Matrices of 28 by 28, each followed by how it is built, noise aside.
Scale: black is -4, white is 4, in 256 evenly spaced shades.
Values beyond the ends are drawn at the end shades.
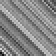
Toeplitz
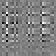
low rank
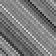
Toeplitz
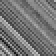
Toeplitz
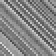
Toeplitz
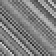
Toeplitz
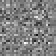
low rank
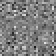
low rank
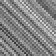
Toeplitz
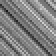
Toeplitz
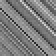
Toeplitz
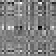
low rank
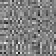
low rank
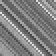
Toeplitz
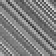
Toeplitz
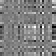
low rank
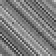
Toeplitz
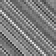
Toeplitz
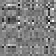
low rank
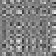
low rank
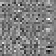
low rank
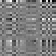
low rank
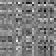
low rank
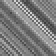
Toeplitz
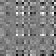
low rank
